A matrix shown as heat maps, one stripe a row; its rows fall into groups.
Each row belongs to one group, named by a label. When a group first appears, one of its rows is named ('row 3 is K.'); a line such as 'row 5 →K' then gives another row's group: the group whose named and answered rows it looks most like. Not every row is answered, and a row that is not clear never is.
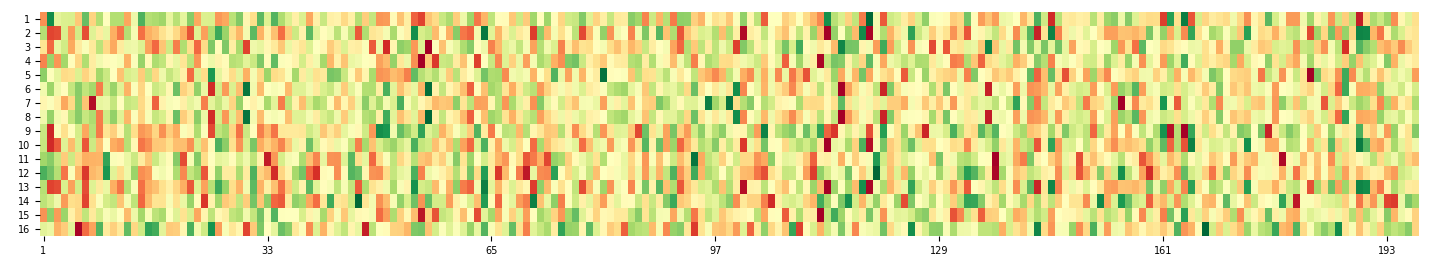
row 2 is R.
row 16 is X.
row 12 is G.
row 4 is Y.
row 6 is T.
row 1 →Y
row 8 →T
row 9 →R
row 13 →R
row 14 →G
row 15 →Y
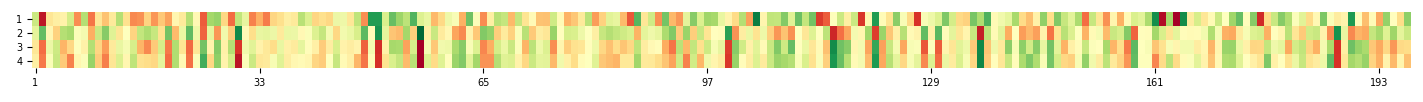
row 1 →R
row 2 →T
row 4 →X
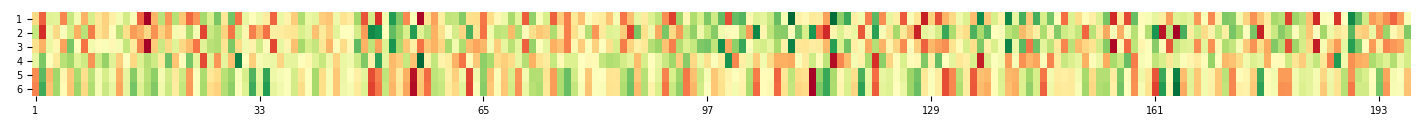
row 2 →R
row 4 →T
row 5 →Y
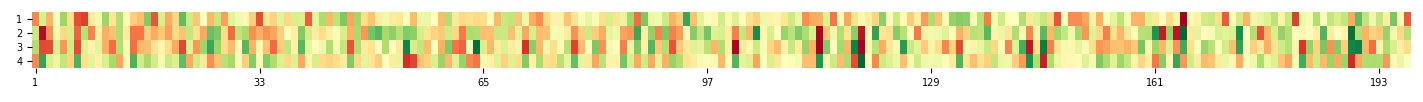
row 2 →R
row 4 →Y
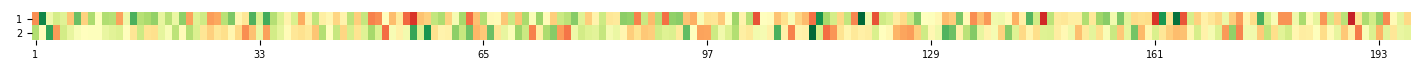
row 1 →Y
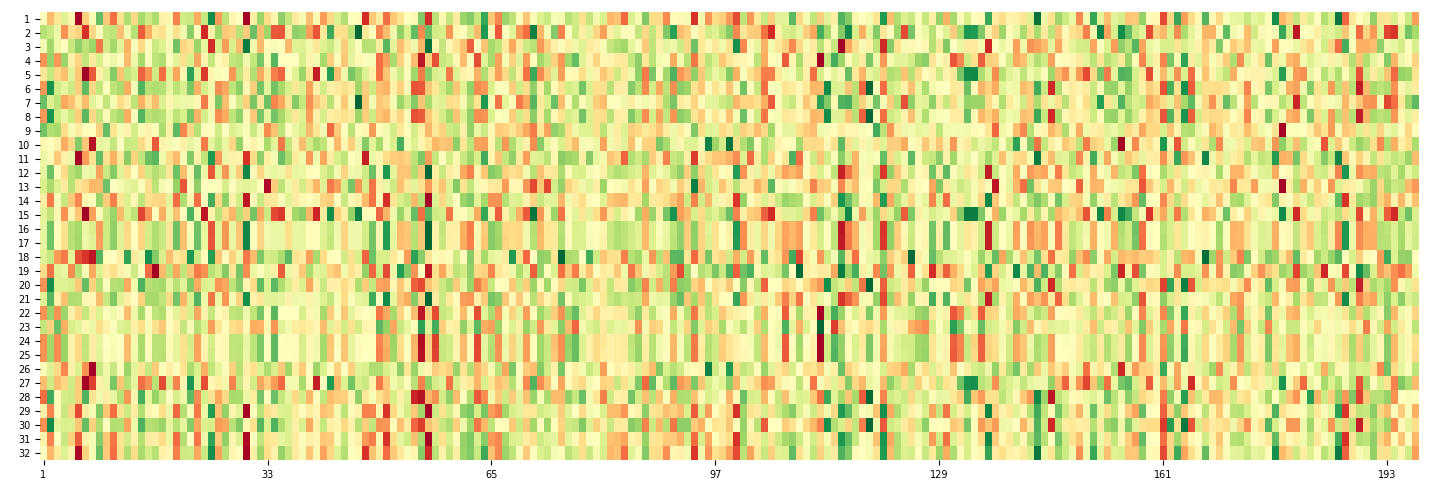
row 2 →G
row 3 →T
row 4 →Y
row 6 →Y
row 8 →Y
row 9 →G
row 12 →T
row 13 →G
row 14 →X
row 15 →G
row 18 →X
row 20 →Y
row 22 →Y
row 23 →R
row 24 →Y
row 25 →Y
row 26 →X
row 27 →G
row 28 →Y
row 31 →X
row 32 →X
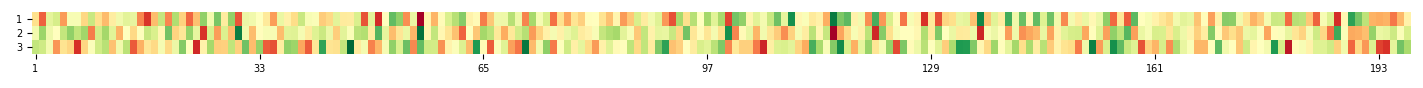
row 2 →T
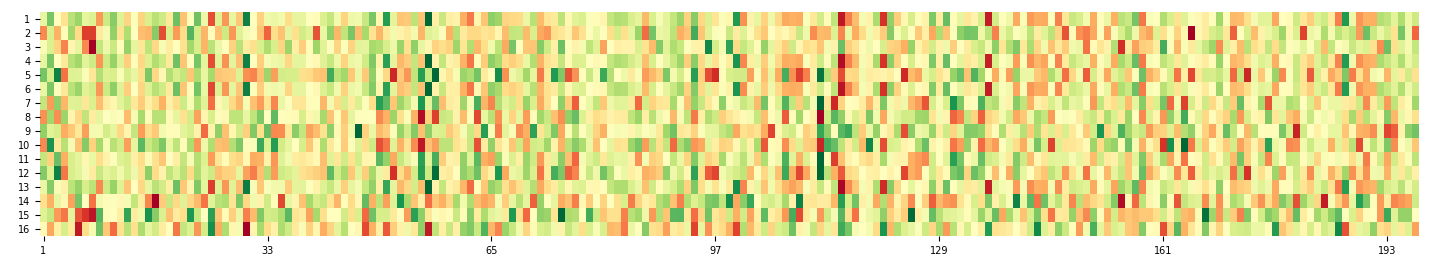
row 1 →T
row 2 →G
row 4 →T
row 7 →R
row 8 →Y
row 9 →G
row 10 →Y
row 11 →R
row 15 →X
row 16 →X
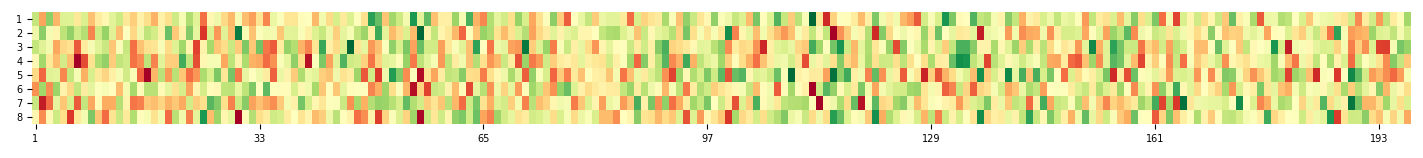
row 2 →T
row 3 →G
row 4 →G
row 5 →X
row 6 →Y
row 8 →X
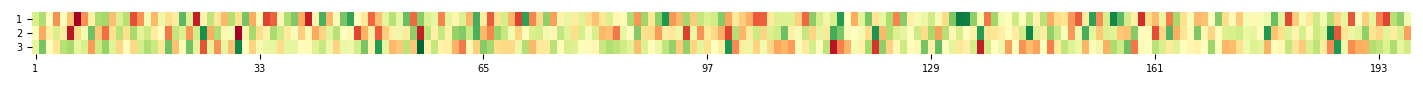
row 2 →X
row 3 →T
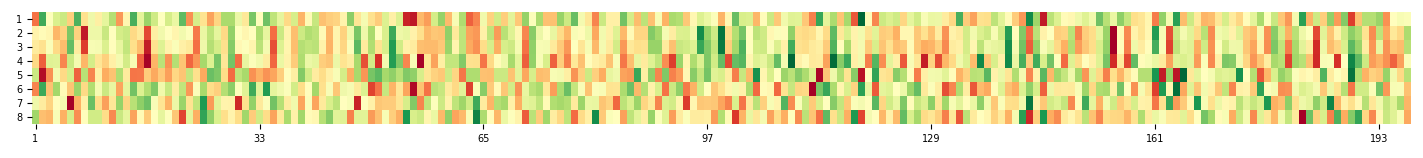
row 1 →Y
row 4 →X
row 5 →R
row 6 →Y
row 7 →X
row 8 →R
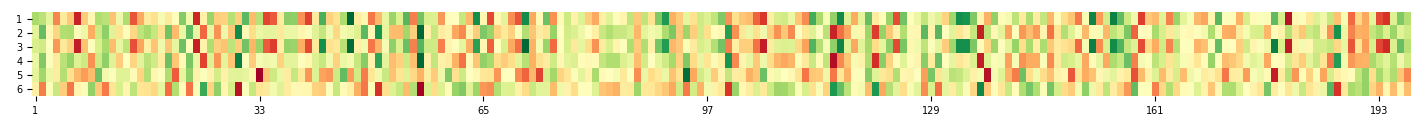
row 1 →G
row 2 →T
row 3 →G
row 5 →G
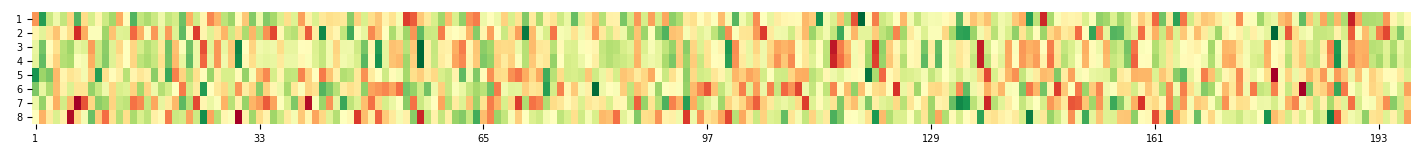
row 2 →G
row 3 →T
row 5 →G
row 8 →X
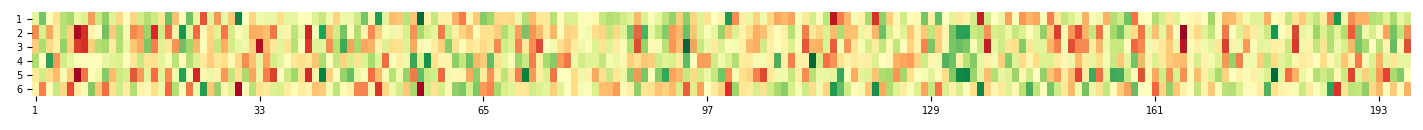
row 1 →T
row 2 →G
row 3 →G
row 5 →G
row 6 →X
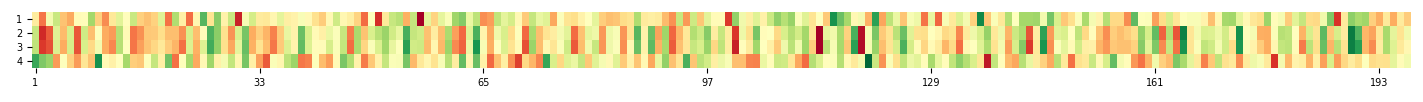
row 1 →X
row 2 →R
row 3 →R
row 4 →G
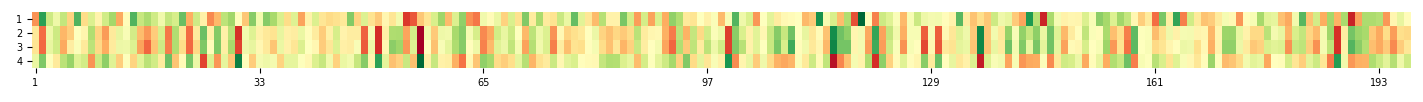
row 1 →Y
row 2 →X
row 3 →X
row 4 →T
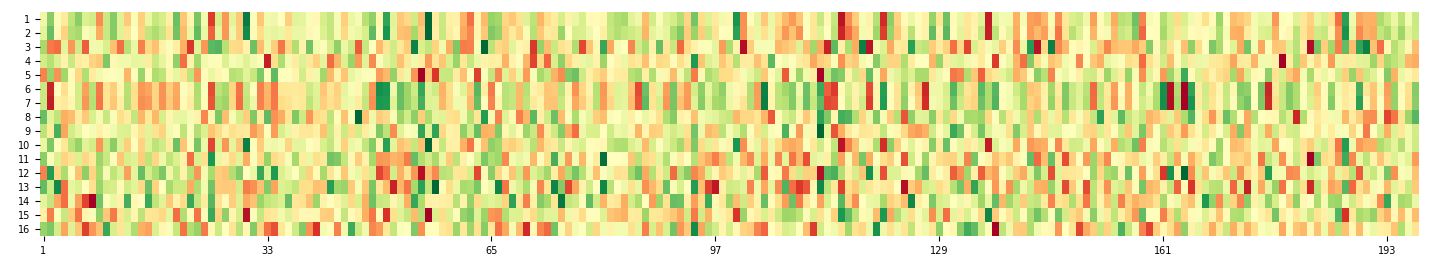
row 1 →T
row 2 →T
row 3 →R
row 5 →Y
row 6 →R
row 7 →R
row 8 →G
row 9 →R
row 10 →T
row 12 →Y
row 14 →X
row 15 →X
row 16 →G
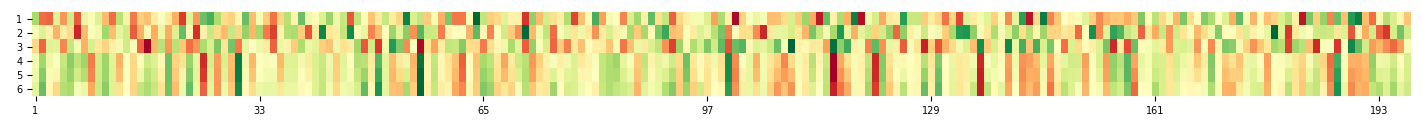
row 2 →G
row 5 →T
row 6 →T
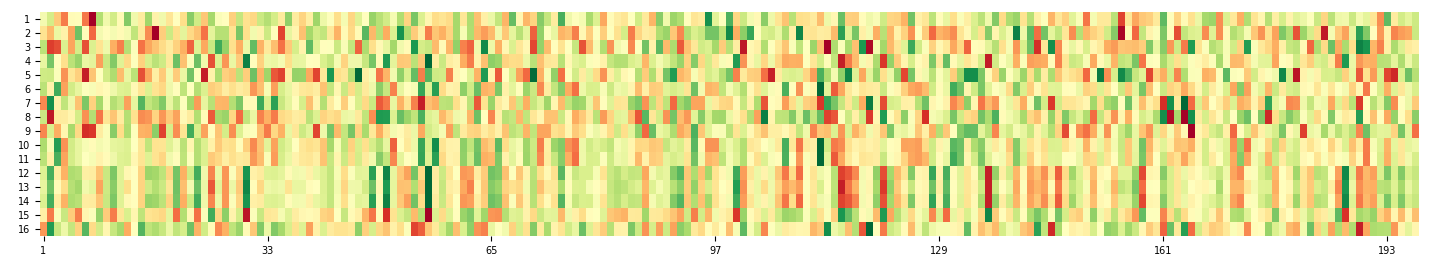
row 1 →X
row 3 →R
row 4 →T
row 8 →R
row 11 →R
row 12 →T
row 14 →T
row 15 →X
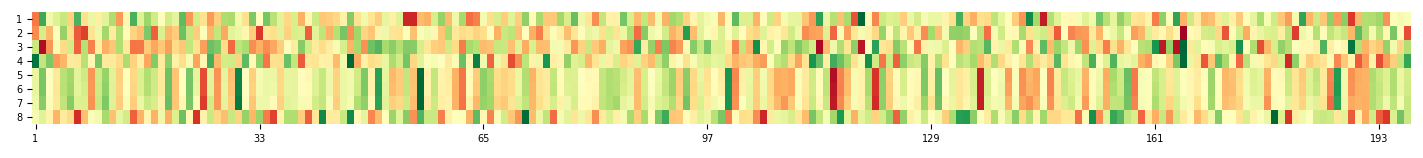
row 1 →Y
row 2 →G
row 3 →R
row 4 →G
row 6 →T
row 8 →G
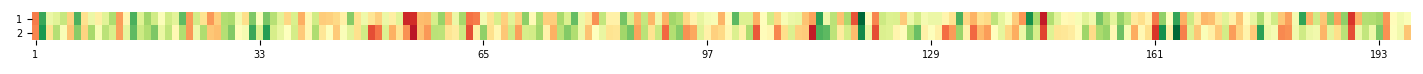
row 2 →Y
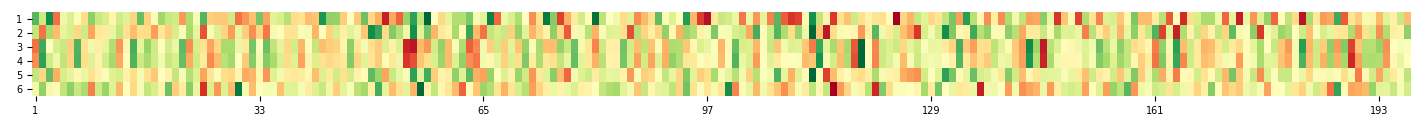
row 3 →Y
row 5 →R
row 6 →T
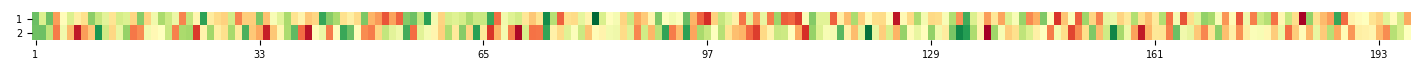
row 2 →G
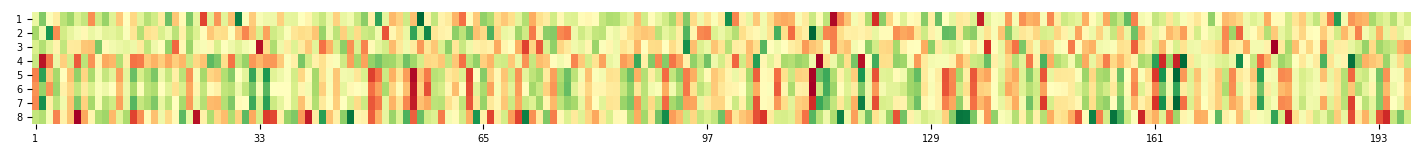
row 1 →T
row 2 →R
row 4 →R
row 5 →Y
